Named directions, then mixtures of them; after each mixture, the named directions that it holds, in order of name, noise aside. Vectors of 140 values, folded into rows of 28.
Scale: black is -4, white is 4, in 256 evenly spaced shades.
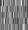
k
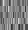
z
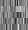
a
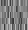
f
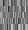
z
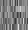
a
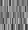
f, z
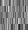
z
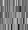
a, z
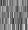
f, k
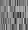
a, z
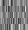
z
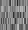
a, z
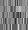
a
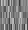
f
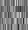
a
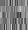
a, f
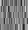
k, z
